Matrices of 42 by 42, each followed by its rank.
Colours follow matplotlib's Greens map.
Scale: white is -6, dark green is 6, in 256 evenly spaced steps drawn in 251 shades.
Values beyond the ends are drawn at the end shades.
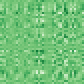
three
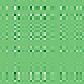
one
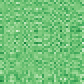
five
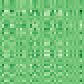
two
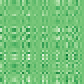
two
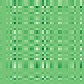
one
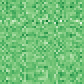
five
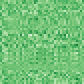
five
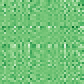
three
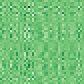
three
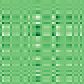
one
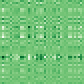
two
